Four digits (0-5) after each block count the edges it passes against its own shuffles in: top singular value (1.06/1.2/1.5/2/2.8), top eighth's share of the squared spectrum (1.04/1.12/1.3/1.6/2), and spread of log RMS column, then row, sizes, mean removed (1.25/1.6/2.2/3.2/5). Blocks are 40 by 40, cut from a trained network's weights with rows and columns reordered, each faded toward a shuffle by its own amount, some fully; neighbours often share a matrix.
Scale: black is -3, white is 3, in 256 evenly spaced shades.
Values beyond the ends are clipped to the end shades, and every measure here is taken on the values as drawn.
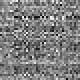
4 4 2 2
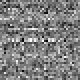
3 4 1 2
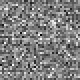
2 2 0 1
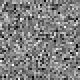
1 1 0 0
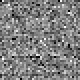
2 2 0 0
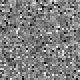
1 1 0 0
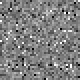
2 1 0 1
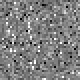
1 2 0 0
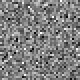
0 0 0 0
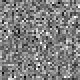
2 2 0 1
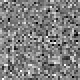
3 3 0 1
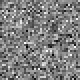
2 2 0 1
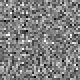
3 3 0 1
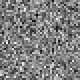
2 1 0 0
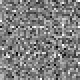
3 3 0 1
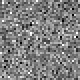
0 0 0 0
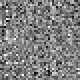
3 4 1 2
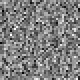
2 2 0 0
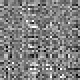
3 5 2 3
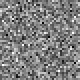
0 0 0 0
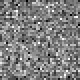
2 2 0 0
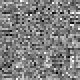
3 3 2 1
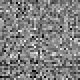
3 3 1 1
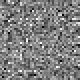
2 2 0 1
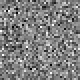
0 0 0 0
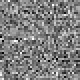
3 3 0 1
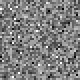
0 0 0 0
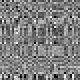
4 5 2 3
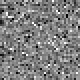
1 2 0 0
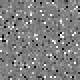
0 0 0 0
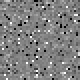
1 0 0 0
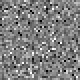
1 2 0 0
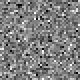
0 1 0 0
